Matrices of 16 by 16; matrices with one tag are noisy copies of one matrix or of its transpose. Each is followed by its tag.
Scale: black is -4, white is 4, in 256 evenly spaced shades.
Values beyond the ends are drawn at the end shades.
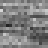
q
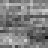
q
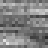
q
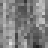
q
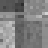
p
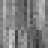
q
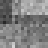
p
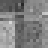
p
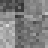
p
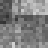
p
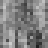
q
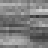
q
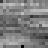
q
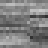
q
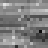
q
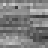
q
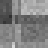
p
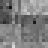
p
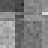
p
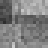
p
